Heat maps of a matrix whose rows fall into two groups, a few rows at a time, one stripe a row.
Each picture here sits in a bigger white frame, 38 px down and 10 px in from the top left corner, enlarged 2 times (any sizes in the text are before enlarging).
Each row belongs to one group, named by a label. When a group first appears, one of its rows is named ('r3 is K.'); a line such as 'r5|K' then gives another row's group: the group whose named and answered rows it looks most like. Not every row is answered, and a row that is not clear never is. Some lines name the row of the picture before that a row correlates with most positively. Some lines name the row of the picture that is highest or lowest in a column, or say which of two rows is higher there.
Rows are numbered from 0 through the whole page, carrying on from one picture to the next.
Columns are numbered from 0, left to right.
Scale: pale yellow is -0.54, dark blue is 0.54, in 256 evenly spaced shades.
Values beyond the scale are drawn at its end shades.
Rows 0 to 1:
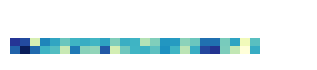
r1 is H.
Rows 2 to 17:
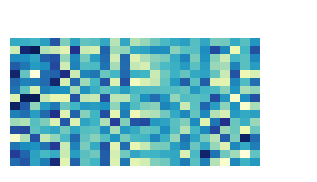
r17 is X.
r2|X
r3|H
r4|X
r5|X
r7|X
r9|H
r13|H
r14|H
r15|X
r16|H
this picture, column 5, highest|6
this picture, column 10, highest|12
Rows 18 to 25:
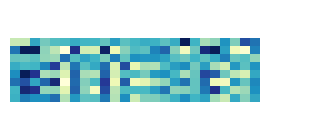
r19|H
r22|H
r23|X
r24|H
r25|X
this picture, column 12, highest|20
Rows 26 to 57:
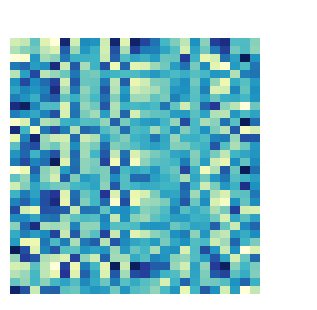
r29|X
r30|H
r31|X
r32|X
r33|X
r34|H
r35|X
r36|H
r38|H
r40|X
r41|X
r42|H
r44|H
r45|X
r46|X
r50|X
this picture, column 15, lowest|56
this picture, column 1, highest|34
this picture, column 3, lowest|26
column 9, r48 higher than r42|Yes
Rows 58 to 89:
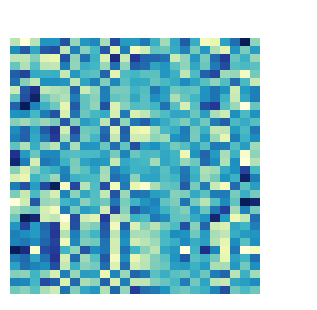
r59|X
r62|H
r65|H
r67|X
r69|X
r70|X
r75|H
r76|X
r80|H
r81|X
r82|X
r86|X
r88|X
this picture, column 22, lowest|80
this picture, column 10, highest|60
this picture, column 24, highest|78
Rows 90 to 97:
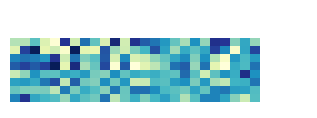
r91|H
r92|X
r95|X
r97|H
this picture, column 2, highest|91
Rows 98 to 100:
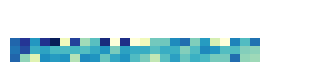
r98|X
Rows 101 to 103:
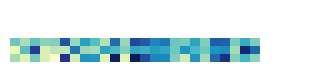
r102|H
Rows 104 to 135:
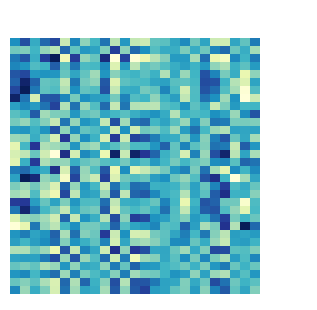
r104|X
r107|X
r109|H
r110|H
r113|H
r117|H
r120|X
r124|H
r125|H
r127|H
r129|X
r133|X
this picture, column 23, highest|127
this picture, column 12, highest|118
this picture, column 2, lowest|111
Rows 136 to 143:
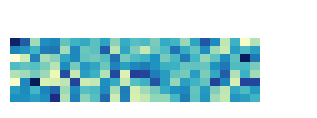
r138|H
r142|X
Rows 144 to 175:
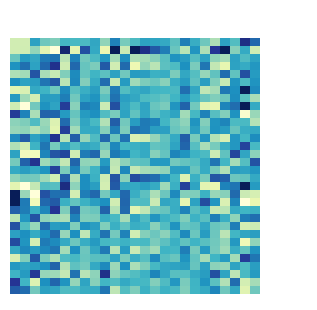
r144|H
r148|H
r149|X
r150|H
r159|H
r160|X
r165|X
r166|H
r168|X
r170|X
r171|H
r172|X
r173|H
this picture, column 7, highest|145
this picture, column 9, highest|173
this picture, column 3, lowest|145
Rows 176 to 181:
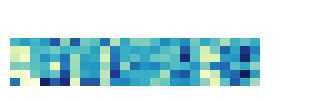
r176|X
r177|H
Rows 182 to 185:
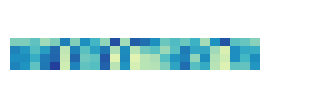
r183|X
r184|X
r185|X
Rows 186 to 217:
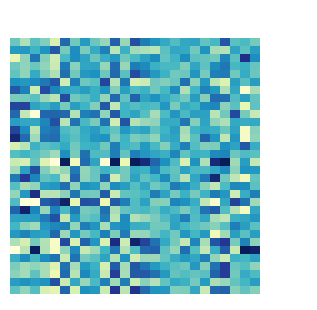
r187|X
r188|H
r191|X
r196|X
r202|H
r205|H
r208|X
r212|H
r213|X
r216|X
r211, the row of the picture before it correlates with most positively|182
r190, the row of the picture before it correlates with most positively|182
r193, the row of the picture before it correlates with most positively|182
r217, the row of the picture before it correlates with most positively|182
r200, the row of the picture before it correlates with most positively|182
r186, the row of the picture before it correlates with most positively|182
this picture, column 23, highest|212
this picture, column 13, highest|201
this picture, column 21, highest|201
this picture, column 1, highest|207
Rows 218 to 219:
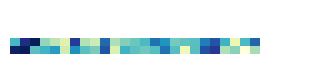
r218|H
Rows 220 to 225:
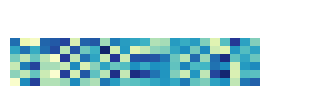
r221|X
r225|H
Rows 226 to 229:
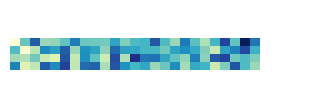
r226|H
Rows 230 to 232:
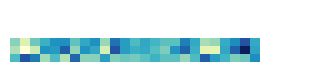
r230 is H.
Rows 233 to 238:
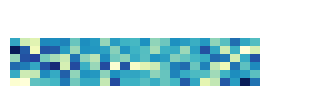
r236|X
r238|H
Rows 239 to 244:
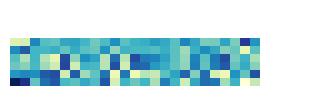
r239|H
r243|X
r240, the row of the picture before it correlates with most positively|234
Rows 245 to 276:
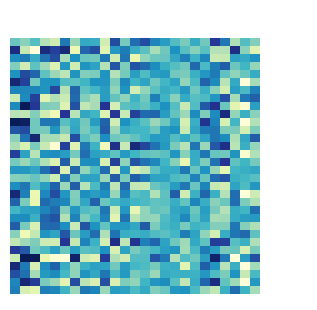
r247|X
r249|H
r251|X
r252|H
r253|H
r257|H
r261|X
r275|H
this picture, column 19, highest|255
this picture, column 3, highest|246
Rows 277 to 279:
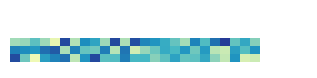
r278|X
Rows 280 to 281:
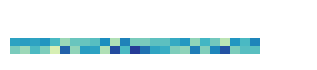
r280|X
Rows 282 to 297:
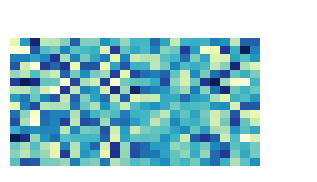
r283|H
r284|X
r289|X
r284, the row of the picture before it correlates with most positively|280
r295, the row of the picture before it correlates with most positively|281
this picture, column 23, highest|283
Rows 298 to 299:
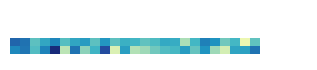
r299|X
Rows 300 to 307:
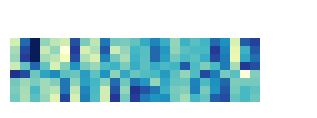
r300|H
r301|H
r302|H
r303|H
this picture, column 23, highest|303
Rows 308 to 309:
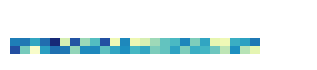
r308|X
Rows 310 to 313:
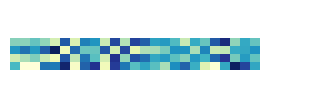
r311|X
